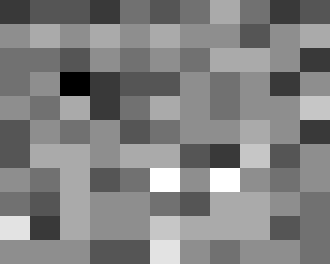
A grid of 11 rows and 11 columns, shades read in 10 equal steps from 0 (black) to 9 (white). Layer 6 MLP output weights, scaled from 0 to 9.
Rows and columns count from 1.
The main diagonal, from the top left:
2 6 3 2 4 4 3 9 6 3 4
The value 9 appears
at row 8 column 6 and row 8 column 8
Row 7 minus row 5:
-2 2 0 3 2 0 -2 -2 2 -2 -2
